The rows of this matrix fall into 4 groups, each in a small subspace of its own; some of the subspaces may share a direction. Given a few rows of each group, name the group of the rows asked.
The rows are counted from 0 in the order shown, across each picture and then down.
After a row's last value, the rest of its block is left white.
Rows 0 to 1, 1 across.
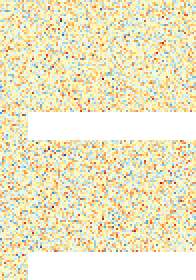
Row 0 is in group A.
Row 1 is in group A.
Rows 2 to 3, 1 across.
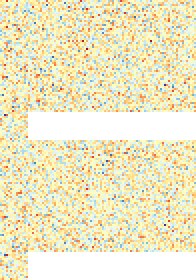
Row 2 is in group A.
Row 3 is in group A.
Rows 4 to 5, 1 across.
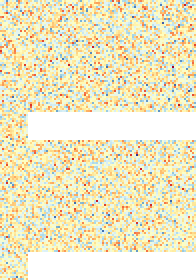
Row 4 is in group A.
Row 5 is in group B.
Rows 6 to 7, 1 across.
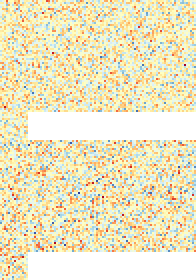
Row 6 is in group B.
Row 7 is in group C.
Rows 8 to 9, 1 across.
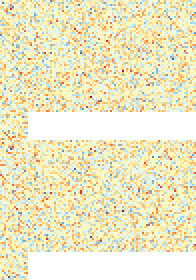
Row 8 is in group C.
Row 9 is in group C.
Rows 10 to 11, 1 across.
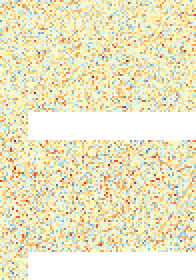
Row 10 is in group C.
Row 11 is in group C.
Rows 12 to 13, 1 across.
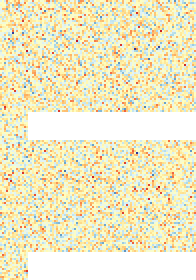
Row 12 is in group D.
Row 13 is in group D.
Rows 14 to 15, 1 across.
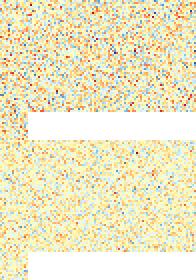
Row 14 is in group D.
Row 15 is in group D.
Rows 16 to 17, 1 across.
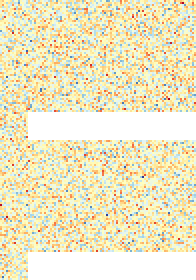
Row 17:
A
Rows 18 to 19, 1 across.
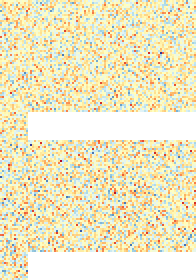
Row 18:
D
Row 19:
D
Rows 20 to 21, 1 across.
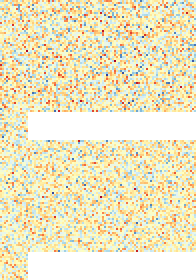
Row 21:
B
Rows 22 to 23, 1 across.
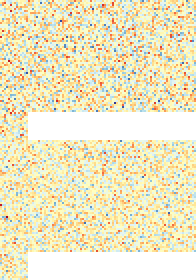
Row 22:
D
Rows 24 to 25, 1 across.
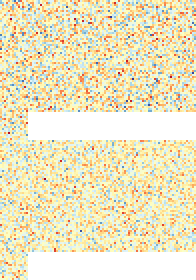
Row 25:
D
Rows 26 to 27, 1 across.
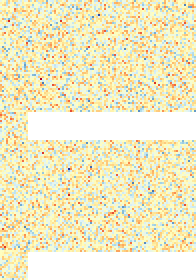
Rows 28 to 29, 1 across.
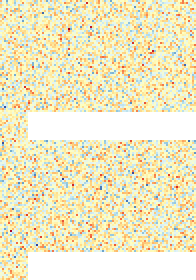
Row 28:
B
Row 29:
C
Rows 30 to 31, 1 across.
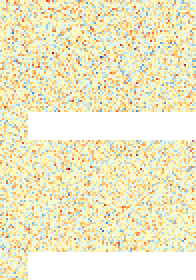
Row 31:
B
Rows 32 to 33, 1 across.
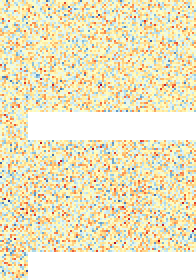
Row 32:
A
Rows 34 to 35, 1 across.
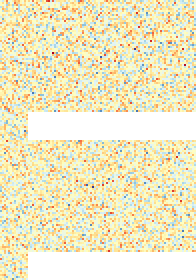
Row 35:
A
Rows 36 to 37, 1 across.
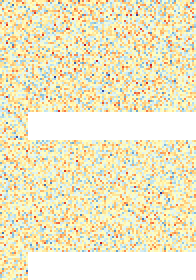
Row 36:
B
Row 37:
D
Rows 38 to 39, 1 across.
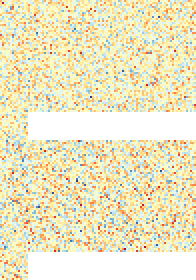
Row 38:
C
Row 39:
D
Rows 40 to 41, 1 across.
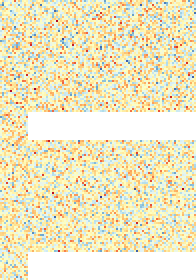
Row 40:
C
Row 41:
B
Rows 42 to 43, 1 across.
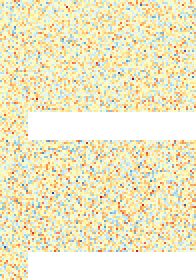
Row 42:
C
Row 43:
B
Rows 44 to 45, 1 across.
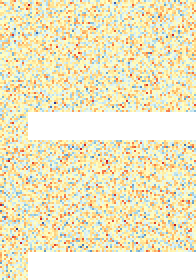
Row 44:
C
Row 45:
A
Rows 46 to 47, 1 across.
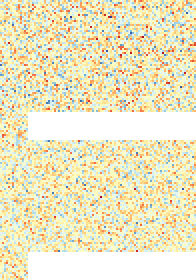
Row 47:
B
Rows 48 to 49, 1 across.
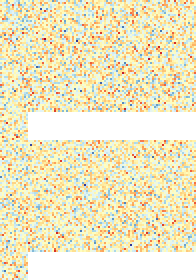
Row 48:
D
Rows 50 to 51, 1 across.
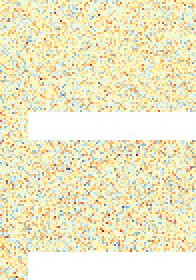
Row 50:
A
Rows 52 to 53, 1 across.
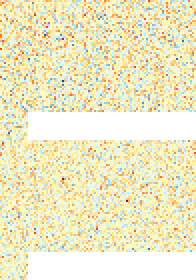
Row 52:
C
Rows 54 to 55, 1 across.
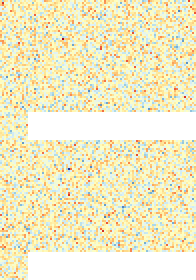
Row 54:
C
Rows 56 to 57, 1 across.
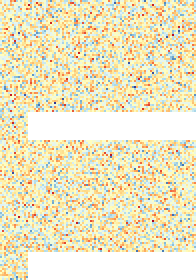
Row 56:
C
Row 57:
A
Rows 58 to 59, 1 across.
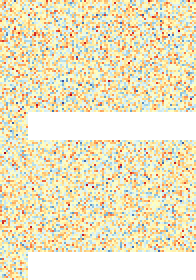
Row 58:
C
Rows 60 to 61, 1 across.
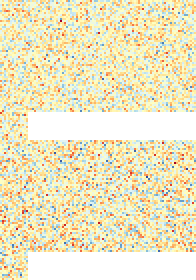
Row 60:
A
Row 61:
A
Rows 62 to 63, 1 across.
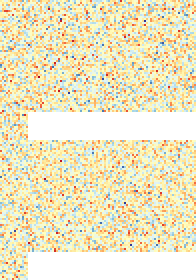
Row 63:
D
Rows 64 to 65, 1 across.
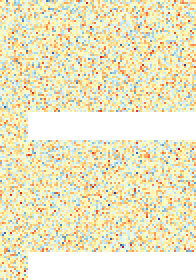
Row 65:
D
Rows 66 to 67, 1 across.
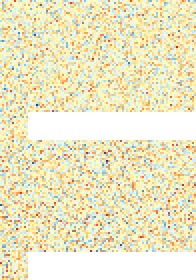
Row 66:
C
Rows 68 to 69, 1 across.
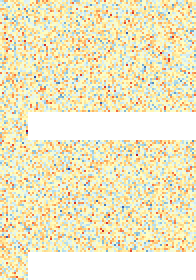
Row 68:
D
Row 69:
B
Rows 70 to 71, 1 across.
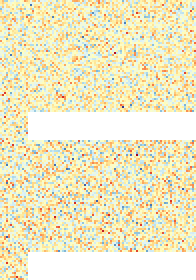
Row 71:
B
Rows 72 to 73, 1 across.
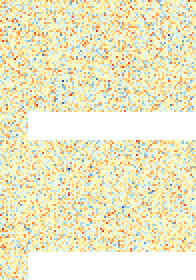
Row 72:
C
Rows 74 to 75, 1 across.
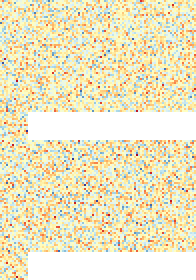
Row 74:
D
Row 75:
B
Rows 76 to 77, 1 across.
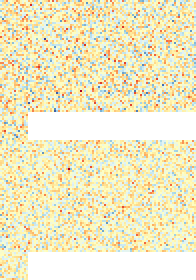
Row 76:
D
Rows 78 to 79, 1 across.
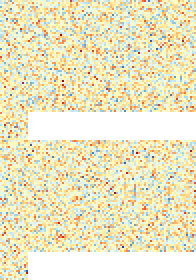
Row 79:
D
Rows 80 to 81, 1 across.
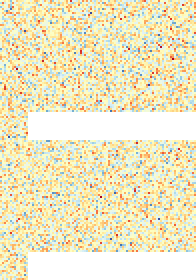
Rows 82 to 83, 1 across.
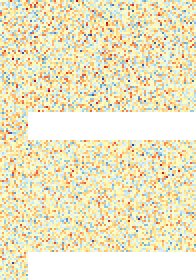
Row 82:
C
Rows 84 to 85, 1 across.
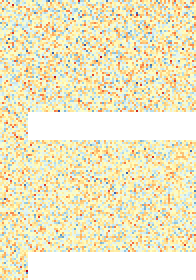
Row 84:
B
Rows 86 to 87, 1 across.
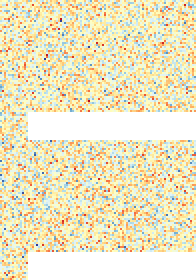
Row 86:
A
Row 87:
C
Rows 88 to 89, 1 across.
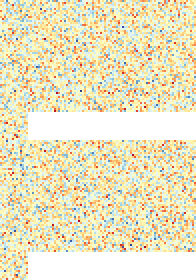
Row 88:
D
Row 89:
D
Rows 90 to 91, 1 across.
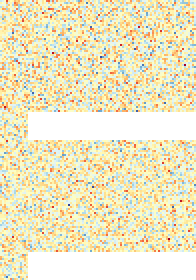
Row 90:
B
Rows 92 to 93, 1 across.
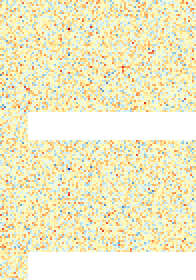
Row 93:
B
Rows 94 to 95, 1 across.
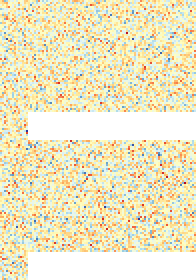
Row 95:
C
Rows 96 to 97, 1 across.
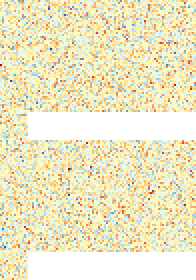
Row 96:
A
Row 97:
B
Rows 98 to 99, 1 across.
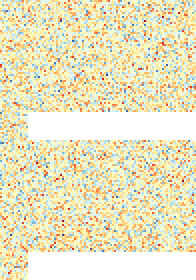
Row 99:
C
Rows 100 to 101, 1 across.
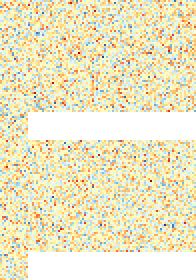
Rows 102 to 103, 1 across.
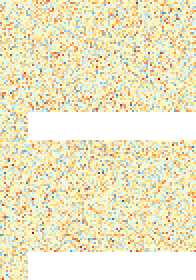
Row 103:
A
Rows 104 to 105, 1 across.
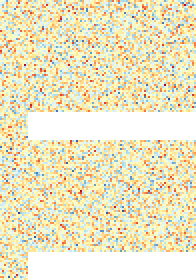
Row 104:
A
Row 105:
C
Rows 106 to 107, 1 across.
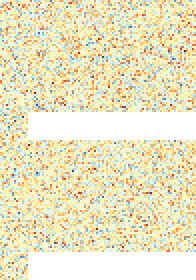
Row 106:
C
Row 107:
C
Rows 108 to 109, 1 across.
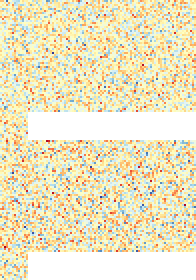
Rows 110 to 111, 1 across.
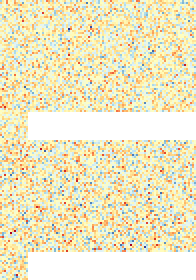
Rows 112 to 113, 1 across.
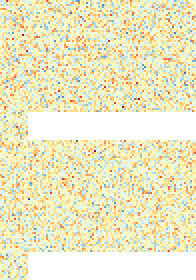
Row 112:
D
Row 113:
C
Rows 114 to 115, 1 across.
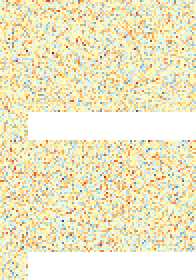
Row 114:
B
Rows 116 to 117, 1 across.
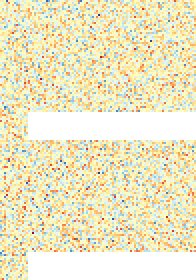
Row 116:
A
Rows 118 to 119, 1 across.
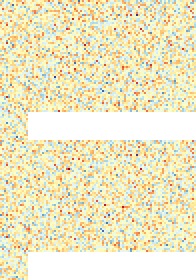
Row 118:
B
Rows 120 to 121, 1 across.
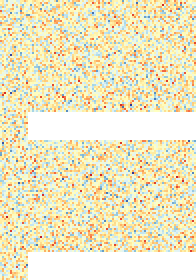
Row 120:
D
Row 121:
C
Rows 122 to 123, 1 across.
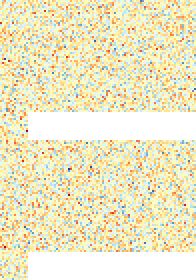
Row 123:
B
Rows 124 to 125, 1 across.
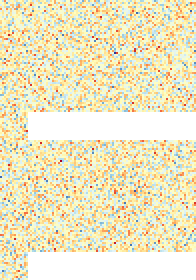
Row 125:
D
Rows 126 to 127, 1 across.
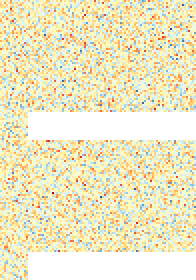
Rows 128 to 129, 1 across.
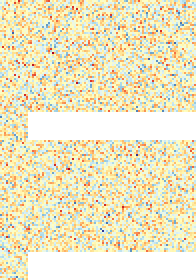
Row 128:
A
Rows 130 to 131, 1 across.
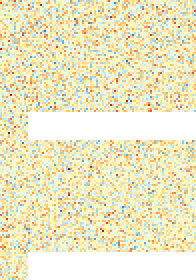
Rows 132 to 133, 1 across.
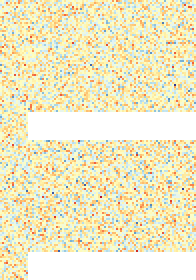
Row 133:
B
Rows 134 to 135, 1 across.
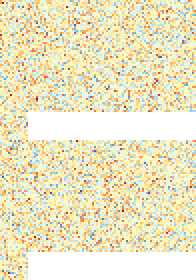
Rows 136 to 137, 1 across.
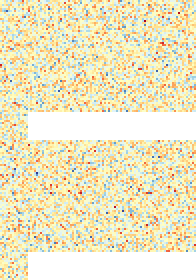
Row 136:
A
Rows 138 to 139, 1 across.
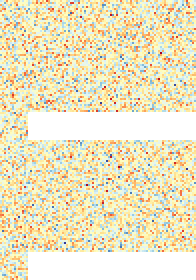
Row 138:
D
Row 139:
A
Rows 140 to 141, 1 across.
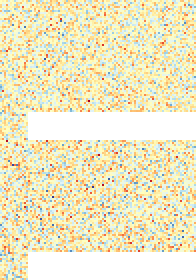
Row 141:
A
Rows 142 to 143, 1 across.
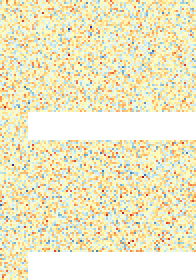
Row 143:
A
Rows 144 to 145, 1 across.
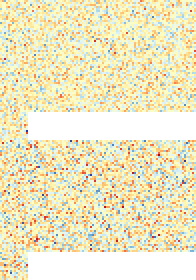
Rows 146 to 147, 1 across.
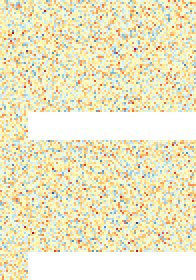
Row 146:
D
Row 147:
A
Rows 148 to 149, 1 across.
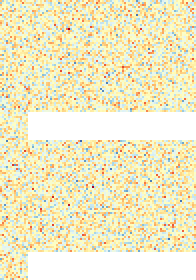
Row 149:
A
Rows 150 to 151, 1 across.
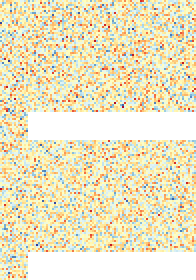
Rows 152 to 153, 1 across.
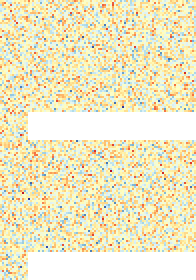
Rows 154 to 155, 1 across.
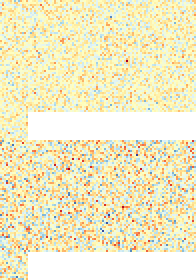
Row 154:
C
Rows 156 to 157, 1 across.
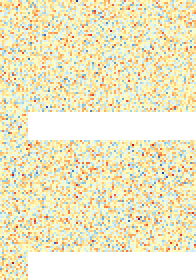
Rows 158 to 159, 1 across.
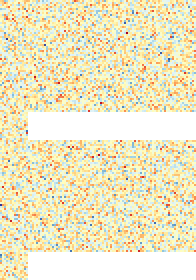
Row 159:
A
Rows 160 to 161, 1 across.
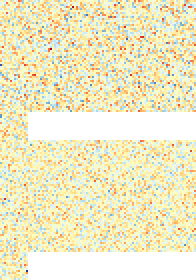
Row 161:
D
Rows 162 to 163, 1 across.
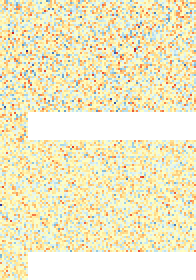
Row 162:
D
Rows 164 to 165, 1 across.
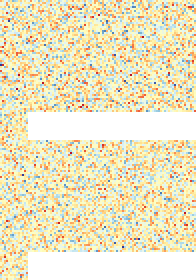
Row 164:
A
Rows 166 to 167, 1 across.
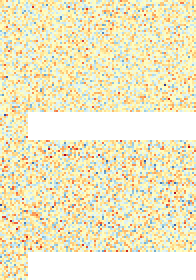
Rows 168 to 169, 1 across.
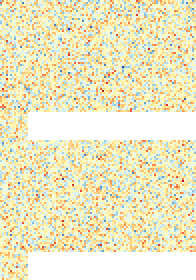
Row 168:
B
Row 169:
C
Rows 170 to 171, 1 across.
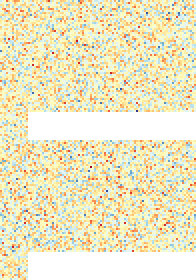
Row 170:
A
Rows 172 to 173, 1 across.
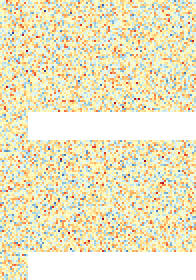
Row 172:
D
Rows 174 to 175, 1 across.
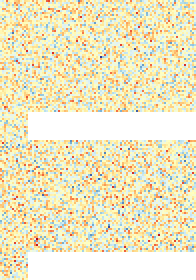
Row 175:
C
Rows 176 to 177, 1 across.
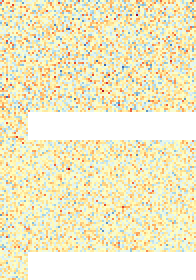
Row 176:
B
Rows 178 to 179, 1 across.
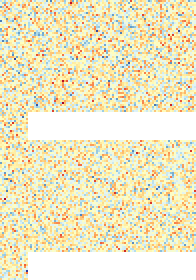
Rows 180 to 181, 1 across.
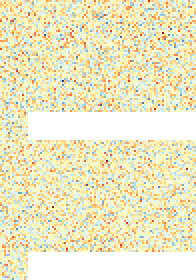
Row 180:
C
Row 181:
A
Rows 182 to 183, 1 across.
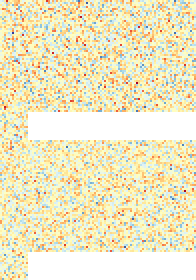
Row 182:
D
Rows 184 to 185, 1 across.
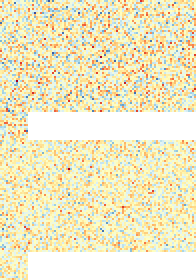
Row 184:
D
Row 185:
B
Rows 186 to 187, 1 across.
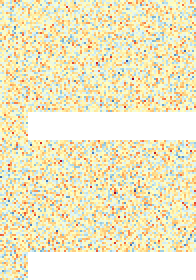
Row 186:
C
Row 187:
D
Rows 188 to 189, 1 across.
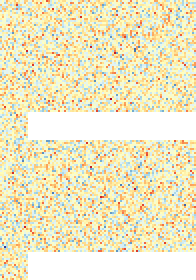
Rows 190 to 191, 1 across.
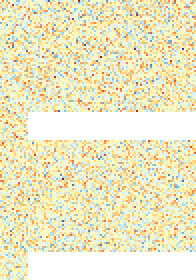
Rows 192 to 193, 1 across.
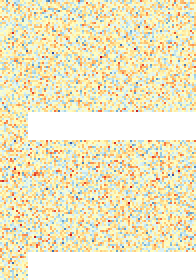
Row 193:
C
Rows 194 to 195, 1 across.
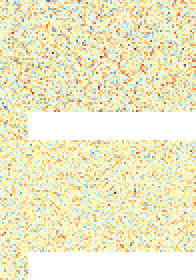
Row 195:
D
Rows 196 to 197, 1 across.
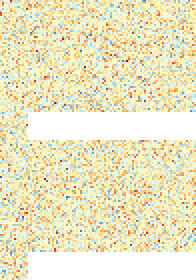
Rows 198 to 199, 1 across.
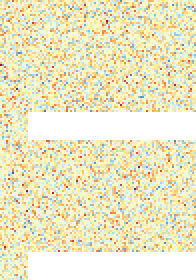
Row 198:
A
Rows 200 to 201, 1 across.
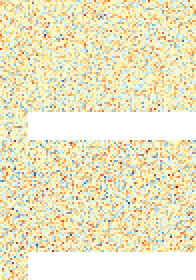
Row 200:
C
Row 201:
C
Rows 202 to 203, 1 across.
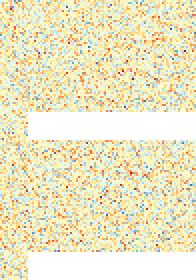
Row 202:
C
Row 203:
A
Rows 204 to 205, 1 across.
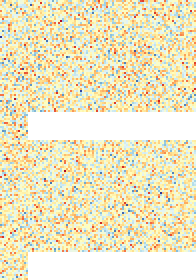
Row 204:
D
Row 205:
D
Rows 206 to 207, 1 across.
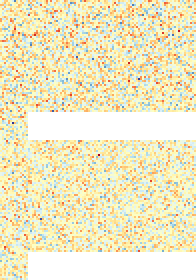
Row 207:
A
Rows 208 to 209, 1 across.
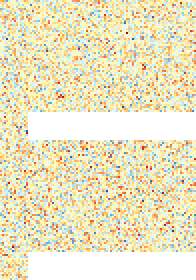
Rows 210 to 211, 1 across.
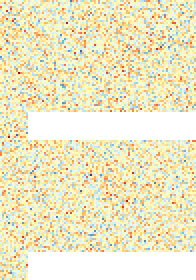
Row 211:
C
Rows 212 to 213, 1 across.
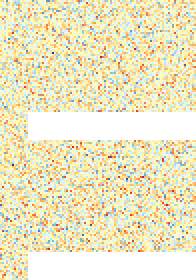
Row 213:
A
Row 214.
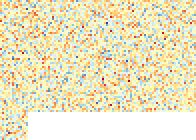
